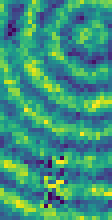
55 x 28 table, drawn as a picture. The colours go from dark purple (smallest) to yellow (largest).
Odd rows or columns: none. Roughest part: bottom middle. Rings: centred on the top right. Odd patch: rougher, in the bottom middle.
